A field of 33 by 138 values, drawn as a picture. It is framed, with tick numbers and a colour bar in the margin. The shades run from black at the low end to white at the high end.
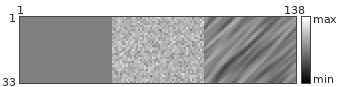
It is made of 1 by 3 panels. Panel 1,1: middling, flat. Panel 1,2: high, fine-grained. Panel 1,3: middling, slanting up to the right.
